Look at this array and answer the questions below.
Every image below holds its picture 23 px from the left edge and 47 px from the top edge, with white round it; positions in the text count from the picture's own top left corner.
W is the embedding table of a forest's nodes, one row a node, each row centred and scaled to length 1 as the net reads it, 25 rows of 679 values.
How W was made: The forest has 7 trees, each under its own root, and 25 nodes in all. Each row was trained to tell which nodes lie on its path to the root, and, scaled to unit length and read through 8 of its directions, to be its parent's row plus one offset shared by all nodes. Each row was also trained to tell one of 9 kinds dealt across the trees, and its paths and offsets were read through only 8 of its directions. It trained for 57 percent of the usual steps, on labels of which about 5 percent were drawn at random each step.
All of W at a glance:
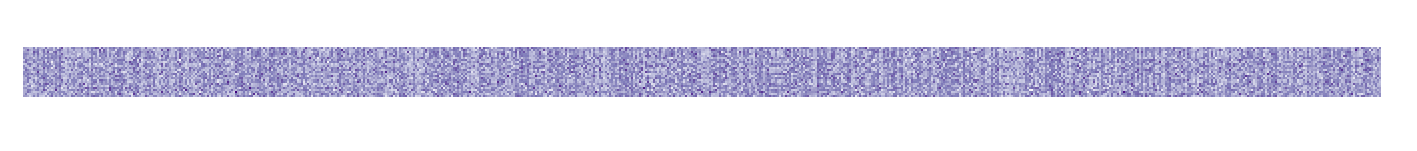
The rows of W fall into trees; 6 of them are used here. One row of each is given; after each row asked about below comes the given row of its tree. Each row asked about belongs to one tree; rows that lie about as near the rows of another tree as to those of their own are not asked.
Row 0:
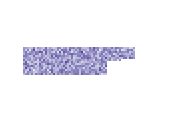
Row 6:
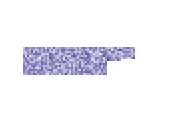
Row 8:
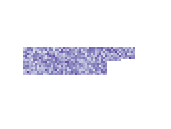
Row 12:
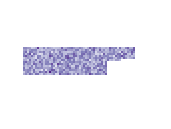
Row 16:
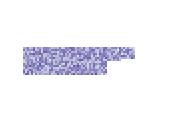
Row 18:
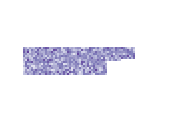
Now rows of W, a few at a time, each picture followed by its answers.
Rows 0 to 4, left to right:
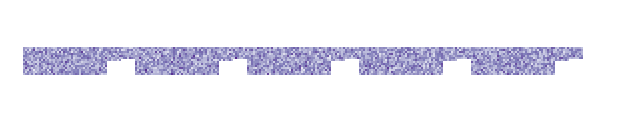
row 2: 16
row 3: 16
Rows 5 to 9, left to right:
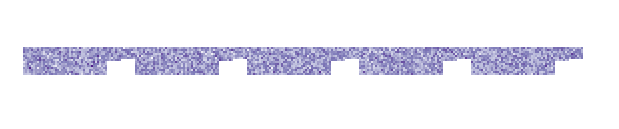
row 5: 18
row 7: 12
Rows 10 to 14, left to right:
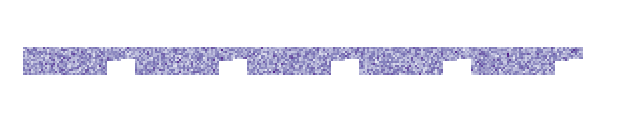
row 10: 12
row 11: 6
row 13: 8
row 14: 16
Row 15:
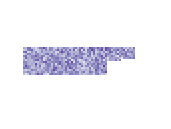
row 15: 8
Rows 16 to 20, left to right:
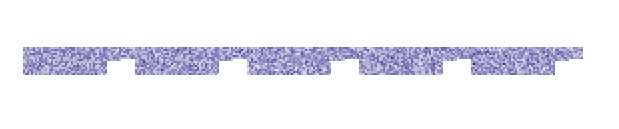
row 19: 8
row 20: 12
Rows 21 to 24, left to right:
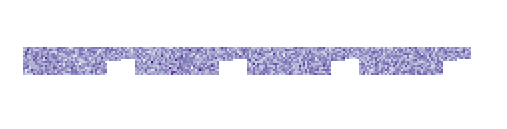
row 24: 0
